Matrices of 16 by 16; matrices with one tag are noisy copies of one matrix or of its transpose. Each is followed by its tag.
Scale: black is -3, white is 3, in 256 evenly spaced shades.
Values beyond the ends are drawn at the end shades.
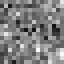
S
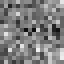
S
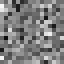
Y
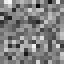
Y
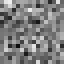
Y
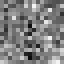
S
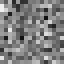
Y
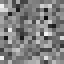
Y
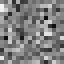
Y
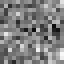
S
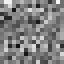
Y
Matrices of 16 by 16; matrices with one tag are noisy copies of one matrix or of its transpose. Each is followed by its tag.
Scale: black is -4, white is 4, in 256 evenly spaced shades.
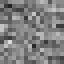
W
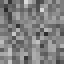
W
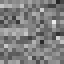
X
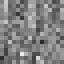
X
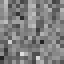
X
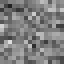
W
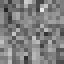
W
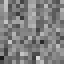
X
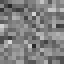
W
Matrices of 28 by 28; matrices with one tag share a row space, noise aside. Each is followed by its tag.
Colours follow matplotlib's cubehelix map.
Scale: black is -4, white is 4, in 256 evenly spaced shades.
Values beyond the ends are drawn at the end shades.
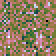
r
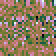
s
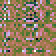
r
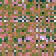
s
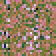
r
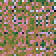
s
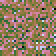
s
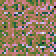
s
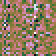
r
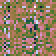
r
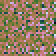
s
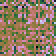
s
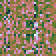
r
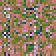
r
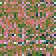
s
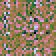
r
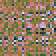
s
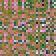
s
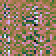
r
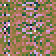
r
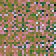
s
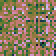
s
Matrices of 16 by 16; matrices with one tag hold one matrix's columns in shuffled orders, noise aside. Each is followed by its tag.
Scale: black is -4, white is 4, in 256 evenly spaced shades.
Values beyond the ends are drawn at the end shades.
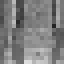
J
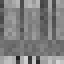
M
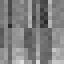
J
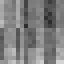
J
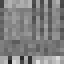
M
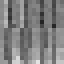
J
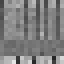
M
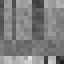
M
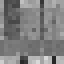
M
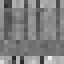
M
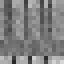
M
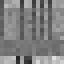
M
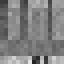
M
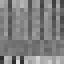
M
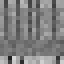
M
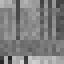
M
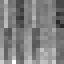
J
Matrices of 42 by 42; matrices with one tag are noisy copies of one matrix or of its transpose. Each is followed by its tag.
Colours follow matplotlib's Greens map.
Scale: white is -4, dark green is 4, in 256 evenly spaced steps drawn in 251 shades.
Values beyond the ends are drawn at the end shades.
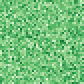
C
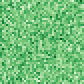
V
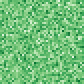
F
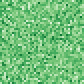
V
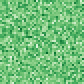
C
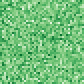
V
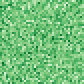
V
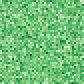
C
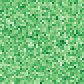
C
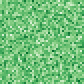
F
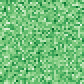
V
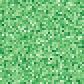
F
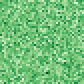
C
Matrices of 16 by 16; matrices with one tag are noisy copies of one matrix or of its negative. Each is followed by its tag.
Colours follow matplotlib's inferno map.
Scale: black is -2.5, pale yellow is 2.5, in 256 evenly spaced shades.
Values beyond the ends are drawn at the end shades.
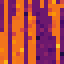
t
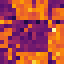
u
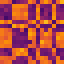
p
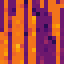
t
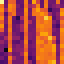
t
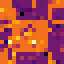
u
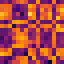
p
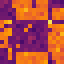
u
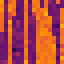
t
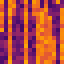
t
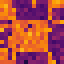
u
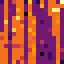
t
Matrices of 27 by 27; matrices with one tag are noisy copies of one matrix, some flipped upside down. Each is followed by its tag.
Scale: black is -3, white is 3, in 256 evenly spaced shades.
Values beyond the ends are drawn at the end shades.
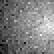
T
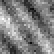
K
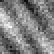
K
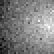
T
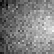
T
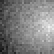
T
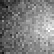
T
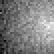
T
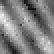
K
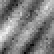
K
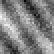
K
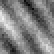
K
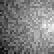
T
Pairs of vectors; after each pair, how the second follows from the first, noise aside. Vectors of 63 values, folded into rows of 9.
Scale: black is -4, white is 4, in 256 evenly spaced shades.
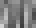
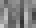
copied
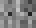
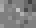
partly zeroed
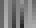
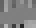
partly zeroed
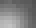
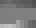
partly zeroed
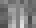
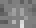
partly zeroed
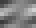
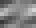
copied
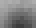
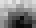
scaled up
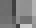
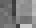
copied
